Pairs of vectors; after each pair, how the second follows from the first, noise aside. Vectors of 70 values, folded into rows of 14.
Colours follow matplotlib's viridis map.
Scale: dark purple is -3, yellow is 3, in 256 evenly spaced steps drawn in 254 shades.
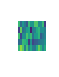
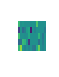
partly zeroed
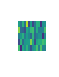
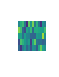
sign-scrambled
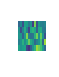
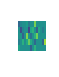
partly zeroed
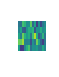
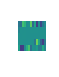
partly zeroed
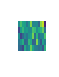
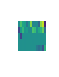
partly zeroed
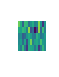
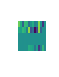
partly zeroed
